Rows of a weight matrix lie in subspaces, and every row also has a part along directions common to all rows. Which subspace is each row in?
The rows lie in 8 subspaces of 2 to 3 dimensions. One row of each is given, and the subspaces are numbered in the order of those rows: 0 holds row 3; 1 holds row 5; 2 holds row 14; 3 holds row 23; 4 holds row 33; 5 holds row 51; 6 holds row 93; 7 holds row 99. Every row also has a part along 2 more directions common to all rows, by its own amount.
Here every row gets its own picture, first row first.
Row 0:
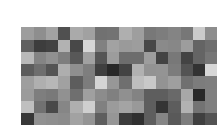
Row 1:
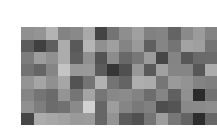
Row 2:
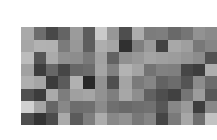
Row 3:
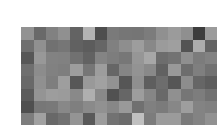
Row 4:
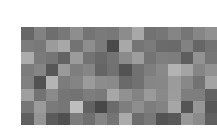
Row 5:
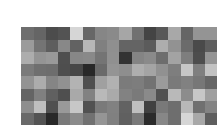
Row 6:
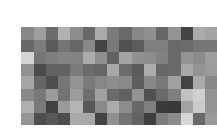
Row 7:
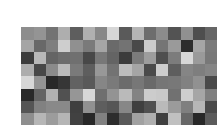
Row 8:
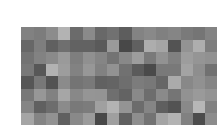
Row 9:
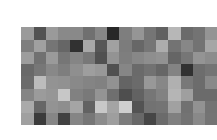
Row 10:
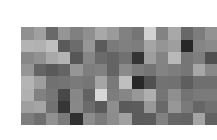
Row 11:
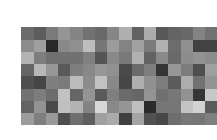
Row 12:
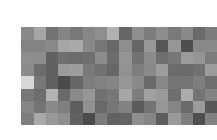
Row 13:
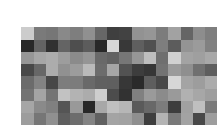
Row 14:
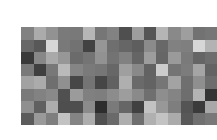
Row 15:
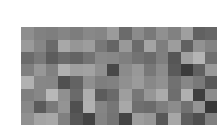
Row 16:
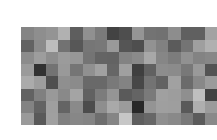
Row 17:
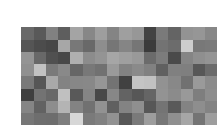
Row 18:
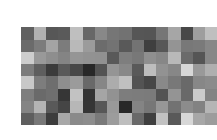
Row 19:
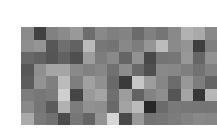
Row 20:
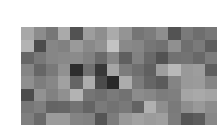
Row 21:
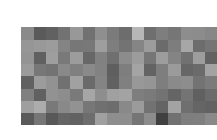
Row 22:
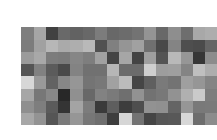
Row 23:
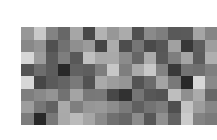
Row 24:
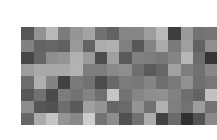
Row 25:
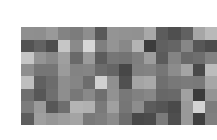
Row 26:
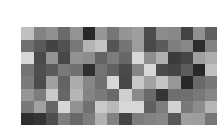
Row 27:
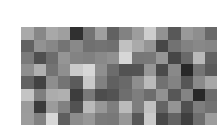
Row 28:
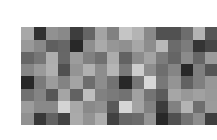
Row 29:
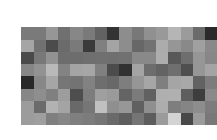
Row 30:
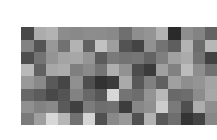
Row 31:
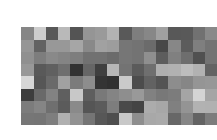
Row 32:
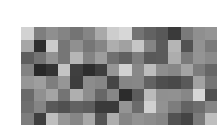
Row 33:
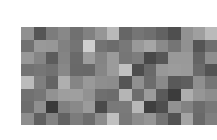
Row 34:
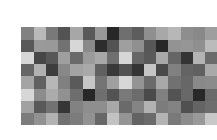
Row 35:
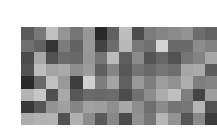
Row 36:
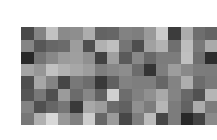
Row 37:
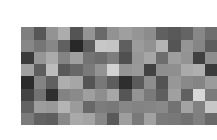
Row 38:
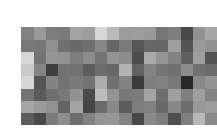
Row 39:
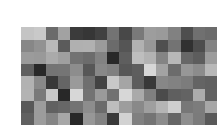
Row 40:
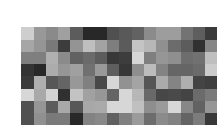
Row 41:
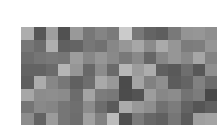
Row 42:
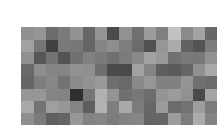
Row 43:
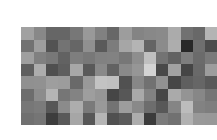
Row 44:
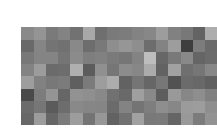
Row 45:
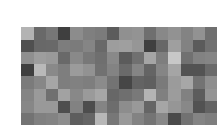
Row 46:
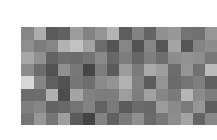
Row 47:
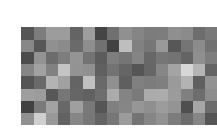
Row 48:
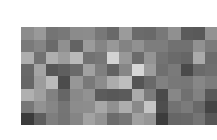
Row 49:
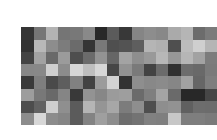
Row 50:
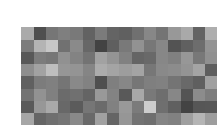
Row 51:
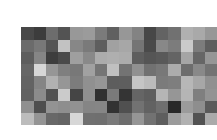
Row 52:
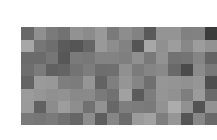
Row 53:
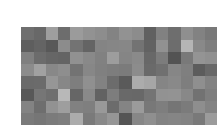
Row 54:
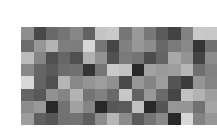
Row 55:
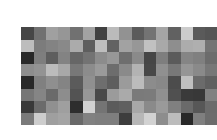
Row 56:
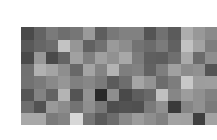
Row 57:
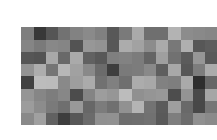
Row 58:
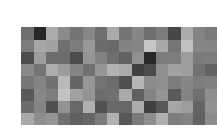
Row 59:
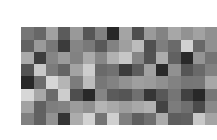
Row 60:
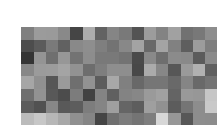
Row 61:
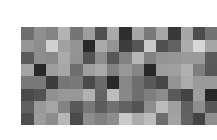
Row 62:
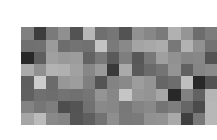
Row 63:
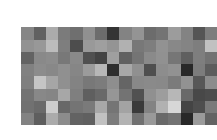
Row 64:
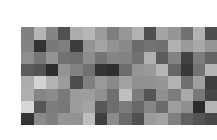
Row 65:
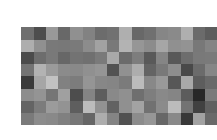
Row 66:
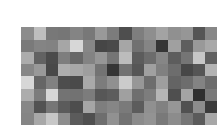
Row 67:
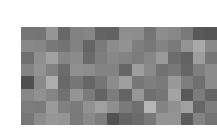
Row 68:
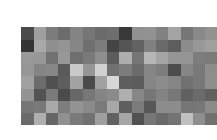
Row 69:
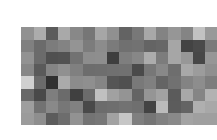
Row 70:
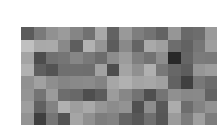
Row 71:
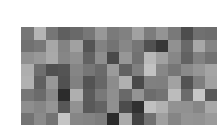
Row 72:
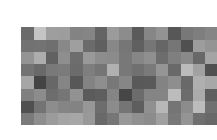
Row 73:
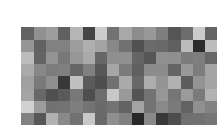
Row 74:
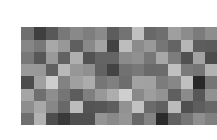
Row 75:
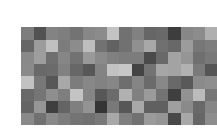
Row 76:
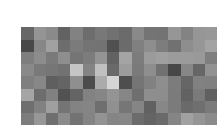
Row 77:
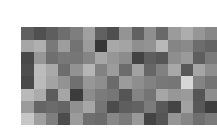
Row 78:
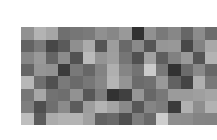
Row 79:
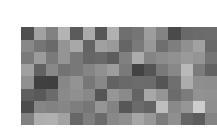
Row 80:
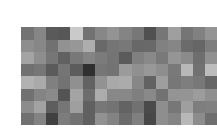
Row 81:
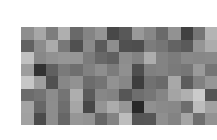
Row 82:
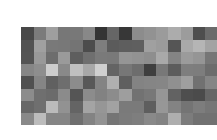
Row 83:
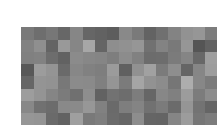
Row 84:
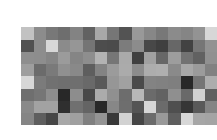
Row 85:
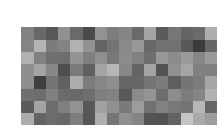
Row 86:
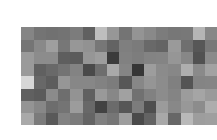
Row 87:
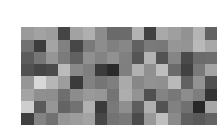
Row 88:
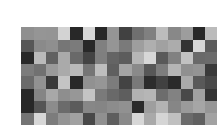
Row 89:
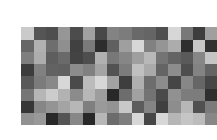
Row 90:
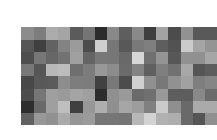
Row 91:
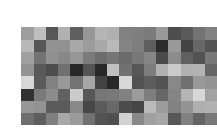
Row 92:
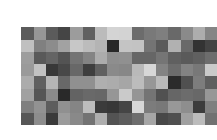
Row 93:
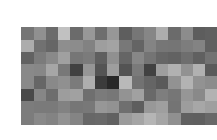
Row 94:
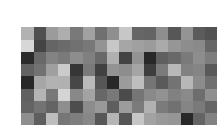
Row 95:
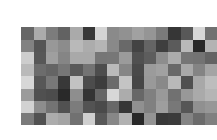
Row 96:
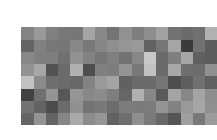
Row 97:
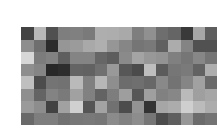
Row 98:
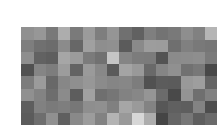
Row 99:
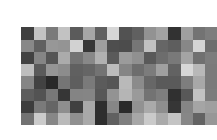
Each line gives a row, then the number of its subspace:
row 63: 7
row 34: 1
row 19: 4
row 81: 7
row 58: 4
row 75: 4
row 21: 3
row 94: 6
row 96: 0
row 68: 6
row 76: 6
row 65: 7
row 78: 3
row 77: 5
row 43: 0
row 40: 5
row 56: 5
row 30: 0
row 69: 4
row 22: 5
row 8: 7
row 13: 7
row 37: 1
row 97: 2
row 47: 3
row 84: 2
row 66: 1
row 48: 4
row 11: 2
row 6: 7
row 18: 1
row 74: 3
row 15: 1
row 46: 1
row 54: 4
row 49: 6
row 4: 3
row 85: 2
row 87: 2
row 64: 2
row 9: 7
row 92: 7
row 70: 7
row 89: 0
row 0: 2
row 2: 3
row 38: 5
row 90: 5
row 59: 1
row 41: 6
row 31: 6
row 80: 1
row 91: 6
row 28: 1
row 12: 1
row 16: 7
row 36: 0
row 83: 5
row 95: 0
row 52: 2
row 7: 1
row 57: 3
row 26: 5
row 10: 5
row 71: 4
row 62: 3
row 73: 0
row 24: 0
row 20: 6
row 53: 5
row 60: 3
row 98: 4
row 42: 4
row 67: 4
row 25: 2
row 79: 2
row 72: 3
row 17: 5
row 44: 0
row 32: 6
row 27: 1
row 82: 6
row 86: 4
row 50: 2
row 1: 2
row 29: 4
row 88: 0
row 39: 5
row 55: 7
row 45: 7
